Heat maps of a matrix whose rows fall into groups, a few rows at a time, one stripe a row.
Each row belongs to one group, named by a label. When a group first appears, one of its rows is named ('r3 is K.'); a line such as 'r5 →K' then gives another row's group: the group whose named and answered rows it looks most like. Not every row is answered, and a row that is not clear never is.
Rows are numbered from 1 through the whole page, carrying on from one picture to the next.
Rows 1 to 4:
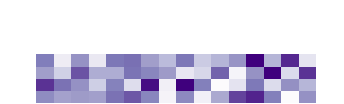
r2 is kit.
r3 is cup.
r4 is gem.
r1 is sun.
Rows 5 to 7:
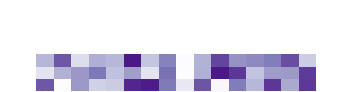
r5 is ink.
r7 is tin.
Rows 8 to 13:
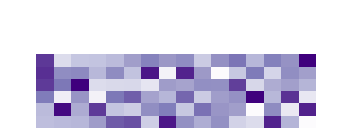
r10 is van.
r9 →cup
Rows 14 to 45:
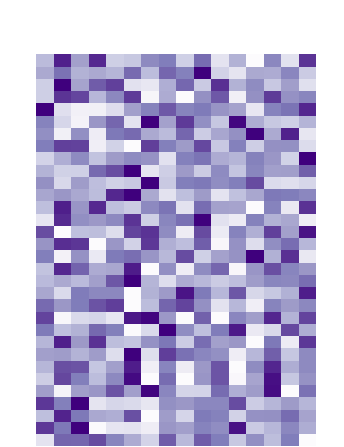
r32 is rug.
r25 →rug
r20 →sun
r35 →tin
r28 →tin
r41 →kit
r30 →sun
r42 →van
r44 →van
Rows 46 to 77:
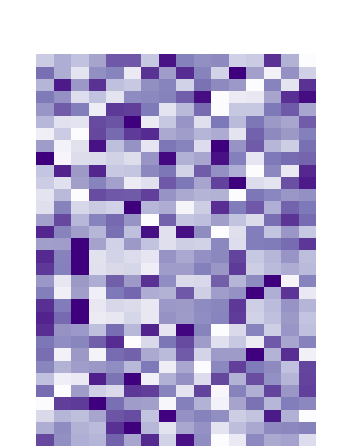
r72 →rug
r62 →van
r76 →rug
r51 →rug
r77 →cup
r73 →tin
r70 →sun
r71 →gem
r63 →van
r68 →cup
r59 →ink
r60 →cup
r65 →sun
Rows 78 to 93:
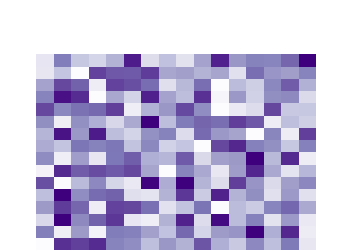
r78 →ink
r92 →sun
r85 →gem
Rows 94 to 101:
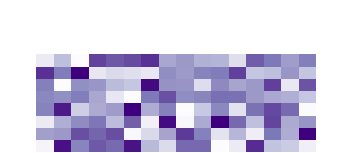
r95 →van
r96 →kit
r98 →ink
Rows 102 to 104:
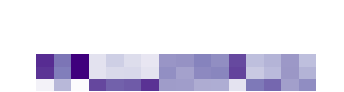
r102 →van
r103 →van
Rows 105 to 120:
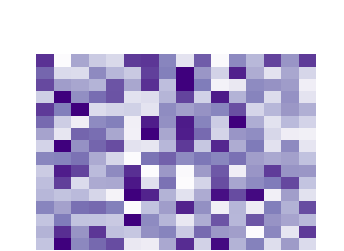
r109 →van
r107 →cup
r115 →ink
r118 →ink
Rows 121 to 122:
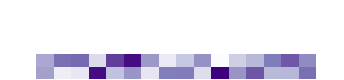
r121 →rug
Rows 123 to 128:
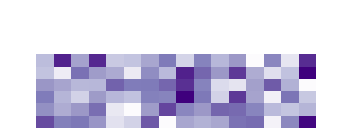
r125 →cup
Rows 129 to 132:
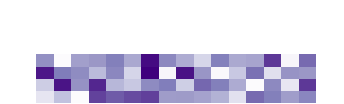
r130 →cup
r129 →kit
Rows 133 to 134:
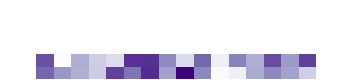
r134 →cup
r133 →tin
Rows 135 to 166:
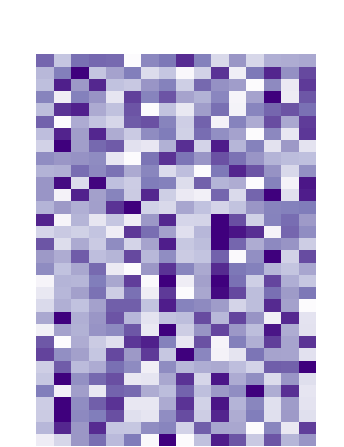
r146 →kit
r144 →gem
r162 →sun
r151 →kit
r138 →kit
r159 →cup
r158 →tin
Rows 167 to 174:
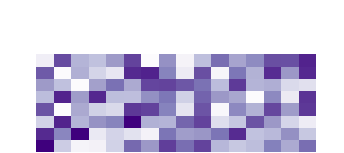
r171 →tin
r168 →tin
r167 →ink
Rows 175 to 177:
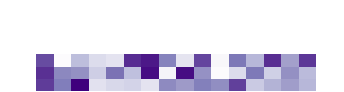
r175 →tin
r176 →cup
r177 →van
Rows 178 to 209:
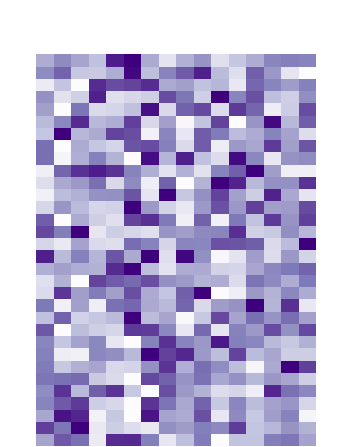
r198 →sun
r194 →cup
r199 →ink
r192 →van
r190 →ink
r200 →tin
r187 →gem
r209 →rug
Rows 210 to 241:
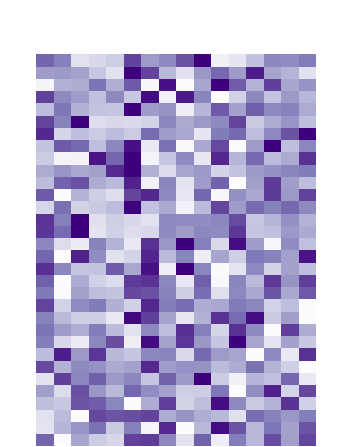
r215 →van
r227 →cup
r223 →van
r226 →kit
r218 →rug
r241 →tin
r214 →ink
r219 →rug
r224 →van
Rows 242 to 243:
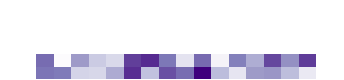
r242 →tin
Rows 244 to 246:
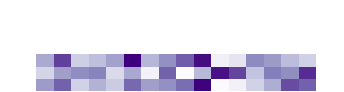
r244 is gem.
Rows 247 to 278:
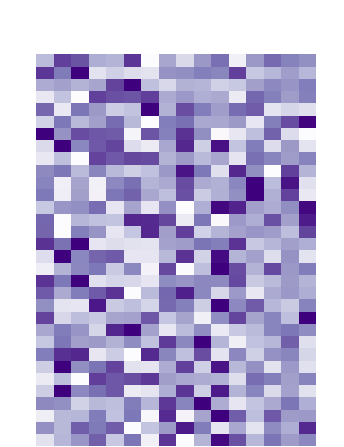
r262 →van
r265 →van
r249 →rug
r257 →sun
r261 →kit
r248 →van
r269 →rug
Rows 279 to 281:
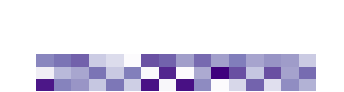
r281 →cup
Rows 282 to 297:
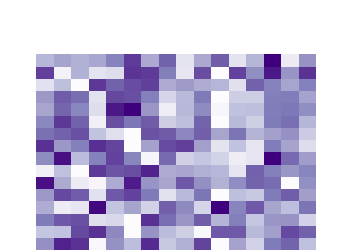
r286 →rug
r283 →tin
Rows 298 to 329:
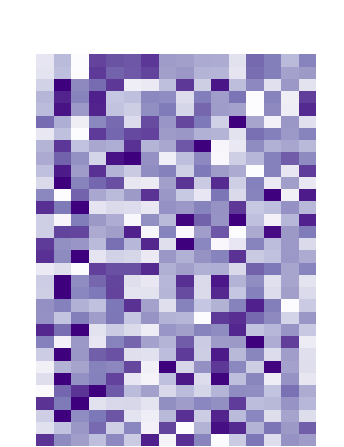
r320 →van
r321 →sun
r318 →gem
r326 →van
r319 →gem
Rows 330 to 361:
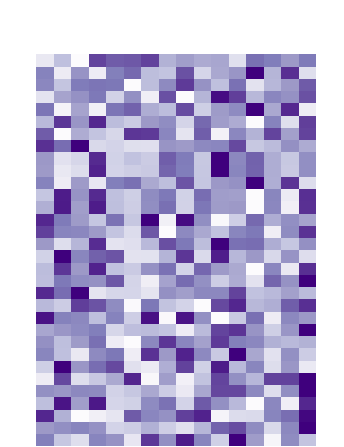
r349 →van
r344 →cup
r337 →van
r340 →sun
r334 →sun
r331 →sun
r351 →cup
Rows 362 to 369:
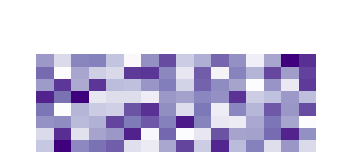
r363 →tin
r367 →cup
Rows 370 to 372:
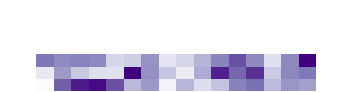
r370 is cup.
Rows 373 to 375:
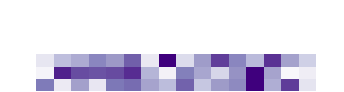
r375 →sun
